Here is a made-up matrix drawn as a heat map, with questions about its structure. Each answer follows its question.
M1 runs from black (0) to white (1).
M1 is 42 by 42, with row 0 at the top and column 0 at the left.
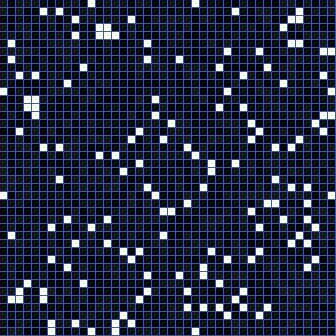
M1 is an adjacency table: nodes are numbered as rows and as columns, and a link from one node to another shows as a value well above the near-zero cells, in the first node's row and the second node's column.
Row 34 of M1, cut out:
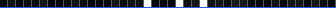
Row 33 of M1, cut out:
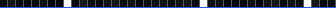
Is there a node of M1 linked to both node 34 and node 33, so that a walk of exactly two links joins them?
yes
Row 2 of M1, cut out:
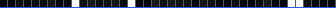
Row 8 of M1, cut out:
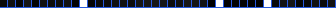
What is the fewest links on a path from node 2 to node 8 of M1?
5
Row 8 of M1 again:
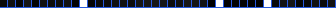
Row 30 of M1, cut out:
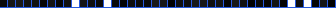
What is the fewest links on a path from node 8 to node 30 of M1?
3
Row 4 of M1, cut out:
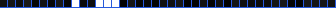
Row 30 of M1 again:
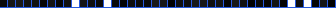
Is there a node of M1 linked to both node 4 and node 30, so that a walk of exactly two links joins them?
yes
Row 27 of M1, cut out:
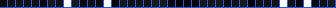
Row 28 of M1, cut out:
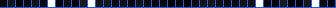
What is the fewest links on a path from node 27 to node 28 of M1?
6
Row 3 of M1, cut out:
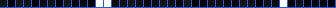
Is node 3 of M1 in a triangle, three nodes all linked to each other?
no
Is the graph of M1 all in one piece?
yes
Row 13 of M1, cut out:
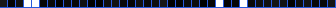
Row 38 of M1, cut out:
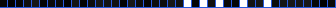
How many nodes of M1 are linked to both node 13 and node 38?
2
